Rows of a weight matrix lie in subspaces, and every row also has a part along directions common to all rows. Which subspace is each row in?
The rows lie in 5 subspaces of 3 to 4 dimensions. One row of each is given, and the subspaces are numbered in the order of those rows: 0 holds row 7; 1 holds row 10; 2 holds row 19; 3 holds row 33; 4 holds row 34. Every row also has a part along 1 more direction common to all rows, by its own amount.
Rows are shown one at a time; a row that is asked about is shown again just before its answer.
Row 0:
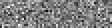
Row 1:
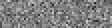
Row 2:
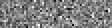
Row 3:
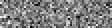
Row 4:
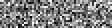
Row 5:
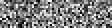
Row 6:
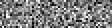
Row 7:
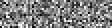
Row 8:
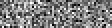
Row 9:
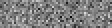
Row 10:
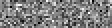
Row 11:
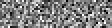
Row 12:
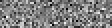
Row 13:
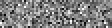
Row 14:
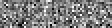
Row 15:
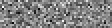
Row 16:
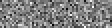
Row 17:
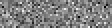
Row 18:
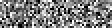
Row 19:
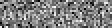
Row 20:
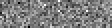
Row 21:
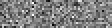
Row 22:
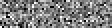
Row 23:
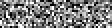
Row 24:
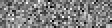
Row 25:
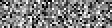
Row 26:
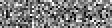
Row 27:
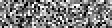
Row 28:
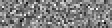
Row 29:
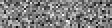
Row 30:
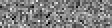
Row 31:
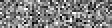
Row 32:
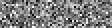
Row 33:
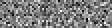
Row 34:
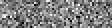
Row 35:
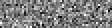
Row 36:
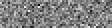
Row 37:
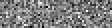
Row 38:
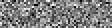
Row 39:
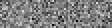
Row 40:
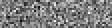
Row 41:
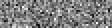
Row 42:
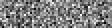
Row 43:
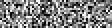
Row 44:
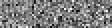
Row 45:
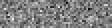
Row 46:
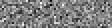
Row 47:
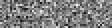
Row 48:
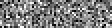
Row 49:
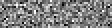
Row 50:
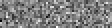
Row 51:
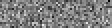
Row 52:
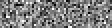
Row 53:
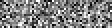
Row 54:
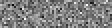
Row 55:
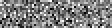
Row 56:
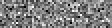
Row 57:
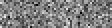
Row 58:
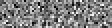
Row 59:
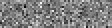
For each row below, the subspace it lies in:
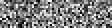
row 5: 4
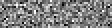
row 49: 1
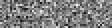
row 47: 1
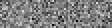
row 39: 0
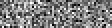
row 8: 2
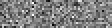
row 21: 2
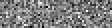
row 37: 2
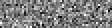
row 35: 3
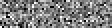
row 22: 0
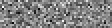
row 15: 1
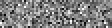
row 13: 1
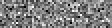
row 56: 1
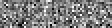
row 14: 4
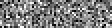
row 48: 2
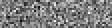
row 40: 1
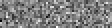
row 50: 0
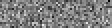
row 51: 3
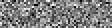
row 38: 2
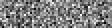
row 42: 1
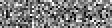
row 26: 4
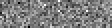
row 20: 2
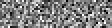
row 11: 3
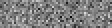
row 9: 0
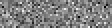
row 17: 4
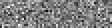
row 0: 2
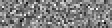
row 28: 1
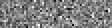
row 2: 3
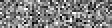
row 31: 2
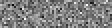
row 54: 2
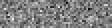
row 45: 0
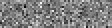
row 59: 1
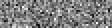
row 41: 3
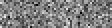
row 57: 4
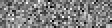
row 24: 0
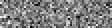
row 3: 4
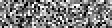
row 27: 1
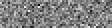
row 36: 4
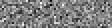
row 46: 1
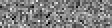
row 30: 0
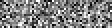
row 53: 0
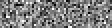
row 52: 1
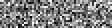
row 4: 2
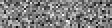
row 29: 4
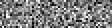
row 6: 4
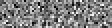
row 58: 3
